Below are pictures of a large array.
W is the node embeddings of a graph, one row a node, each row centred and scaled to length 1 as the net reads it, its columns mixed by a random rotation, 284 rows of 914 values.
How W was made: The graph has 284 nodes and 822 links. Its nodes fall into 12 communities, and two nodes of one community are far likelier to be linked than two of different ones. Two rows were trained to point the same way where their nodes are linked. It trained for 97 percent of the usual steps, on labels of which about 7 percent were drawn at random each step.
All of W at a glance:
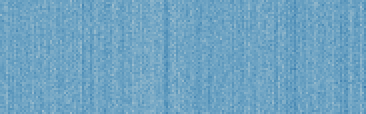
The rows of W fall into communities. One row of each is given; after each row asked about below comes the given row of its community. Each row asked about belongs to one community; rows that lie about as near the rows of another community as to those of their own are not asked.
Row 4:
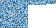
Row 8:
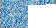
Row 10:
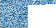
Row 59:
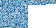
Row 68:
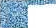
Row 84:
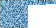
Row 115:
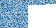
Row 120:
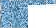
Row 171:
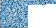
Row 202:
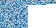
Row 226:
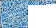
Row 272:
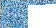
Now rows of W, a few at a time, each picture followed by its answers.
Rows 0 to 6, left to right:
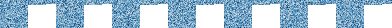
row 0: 8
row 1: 84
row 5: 226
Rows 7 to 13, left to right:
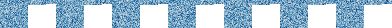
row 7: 171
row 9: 272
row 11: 120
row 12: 202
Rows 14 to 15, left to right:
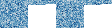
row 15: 272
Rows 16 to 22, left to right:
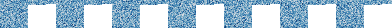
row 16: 202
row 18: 202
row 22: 171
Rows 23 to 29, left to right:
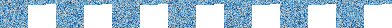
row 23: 202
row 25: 68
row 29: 68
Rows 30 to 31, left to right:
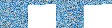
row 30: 120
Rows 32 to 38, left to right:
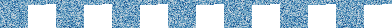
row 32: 272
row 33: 68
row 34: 171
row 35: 272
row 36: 171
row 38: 171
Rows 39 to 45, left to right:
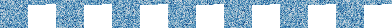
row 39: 226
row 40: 120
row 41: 171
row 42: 10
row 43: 10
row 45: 10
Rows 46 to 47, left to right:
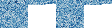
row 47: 202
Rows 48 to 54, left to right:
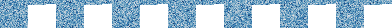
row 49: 4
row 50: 68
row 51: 272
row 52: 115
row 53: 59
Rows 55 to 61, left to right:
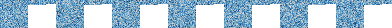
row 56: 10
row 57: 272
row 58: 8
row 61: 272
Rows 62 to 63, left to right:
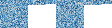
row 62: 10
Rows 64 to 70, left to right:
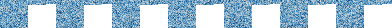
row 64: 115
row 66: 8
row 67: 120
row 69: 10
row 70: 59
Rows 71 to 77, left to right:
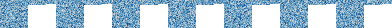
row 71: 202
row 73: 202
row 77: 171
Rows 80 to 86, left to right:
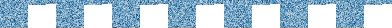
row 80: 59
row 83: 171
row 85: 272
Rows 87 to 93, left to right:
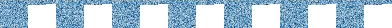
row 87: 120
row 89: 272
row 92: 202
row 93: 202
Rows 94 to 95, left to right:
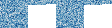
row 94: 59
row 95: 171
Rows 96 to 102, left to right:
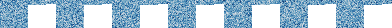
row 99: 226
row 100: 59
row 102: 226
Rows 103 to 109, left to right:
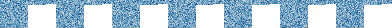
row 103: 202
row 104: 171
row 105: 120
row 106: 8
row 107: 8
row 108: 171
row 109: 272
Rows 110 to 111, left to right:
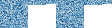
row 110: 202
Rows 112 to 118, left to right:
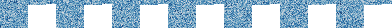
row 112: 4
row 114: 226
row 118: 8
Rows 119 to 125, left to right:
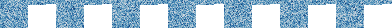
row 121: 226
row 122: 4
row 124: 120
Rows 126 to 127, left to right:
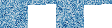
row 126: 4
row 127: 115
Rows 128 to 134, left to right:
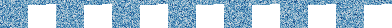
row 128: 171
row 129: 202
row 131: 120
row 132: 68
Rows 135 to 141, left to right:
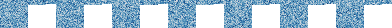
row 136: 120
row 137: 226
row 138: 8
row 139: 10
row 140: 202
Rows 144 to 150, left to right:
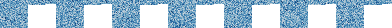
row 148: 4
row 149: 272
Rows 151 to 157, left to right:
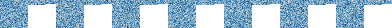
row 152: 202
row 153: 120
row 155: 171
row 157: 59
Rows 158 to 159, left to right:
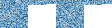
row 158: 59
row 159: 272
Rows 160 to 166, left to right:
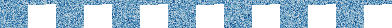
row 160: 4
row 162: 84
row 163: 4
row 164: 115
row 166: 10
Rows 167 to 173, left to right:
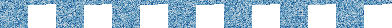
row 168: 272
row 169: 8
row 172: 171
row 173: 226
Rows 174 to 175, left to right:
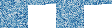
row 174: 59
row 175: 8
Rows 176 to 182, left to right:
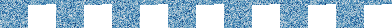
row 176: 8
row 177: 272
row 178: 68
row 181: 8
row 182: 10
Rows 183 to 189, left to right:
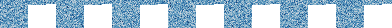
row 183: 120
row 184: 59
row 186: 10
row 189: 115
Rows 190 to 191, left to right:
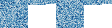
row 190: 59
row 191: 115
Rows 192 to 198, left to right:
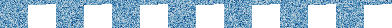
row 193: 68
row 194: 115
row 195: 115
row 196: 59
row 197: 59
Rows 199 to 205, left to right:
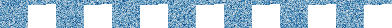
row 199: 226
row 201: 59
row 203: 226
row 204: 84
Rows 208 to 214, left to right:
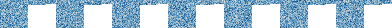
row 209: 226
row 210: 171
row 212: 4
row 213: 202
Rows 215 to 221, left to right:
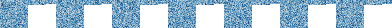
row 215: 10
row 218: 115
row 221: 4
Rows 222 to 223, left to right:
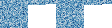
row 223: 84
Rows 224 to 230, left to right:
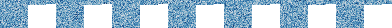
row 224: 171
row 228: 115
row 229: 202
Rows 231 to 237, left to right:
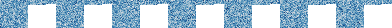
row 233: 272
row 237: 272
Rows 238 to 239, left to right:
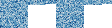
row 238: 202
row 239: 115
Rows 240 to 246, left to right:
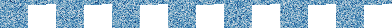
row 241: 120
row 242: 84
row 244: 202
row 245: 202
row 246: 226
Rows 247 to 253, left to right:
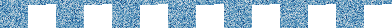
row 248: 84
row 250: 226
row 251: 84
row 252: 59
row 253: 272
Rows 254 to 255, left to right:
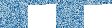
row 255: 4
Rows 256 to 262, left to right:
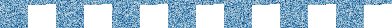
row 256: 84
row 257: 59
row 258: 4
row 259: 272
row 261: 171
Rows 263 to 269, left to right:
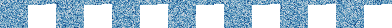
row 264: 115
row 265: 171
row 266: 8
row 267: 4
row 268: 4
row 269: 10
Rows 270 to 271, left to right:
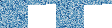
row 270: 115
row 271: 171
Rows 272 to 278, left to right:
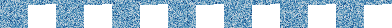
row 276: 226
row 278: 4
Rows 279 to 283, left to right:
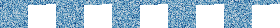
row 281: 272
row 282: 4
